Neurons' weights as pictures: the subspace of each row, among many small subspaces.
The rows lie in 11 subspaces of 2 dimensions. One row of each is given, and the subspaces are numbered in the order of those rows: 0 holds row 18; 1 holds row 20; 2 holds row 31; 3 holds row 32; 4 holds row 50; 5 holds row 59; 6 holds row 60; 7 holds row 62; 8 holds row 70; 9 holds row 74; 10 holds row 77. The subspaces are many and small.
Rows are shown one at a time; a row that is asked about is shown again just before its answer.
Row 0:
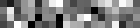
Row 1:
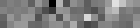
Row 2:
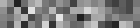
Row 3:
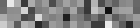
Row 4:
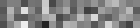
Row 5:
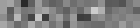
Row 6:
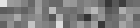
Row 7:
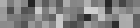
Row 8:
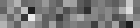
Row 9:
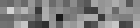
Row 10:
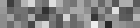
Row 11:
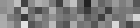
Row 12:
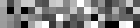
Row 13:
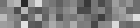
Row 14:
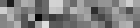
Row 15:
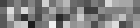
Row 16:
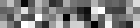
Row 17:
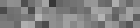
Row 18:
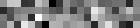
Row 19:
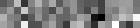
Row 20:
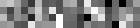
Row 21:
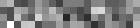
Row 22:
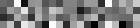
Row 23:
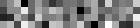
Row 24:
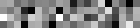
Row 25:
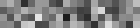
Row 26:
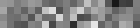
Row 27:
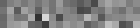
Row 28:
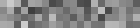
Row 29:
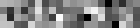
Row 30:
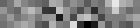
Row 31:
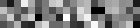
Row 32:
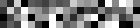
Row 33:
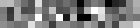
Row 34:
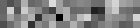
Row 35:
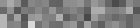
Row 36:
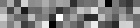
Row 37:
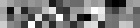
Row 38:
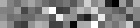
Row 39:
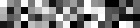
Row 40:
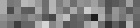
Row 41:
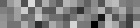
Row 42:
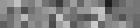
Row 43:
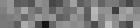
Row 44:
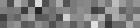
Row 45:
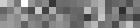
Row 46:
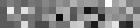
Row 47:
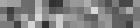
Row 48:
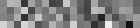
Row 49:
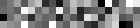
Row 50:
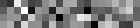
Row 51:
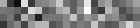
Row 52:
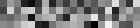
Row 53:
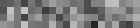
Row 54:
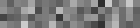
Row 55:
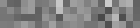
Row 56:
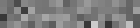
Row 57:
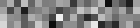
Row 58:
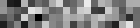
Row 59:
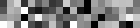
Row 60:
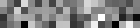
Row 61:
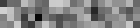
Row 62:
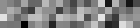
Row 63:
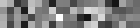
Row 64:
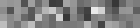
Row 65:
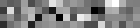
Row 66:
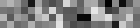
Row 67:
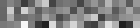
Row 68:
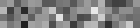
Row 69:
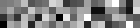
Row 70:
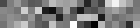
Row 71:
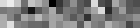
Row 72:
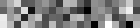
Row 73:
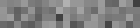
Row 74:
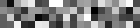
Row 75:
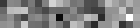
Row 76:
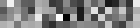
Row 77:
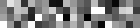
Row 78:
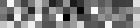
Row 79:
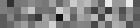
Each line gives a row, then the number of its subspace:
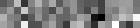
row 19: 6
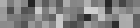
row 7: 1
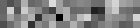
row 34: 10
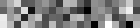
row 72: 4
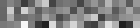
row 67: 9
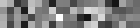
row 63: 4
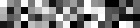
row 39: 5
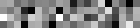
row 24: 7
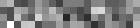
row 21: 2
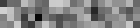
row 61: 0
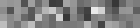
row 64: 10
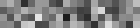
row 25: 2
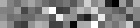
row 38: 8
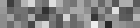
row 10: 1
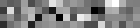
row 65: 10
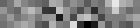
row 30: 8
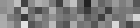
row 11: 6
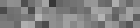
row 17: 0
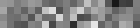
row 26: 8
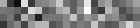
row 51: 5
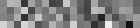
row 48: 10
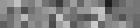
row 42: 5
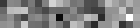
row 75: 5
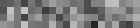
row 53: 5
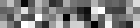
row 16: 2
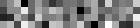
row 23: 3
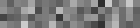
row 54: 7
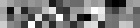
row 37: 10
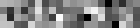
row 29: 1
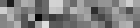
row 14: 0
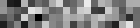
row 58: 5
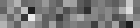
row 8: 4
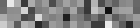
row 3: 10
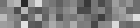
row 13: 6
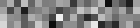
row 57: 3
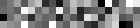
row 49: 7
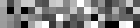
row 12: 9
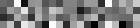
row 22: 3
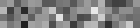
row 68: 10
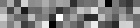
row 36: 3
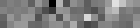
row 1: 8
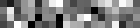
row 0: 9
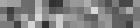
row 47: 0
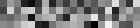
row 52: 1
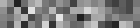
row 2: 4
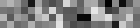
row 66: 1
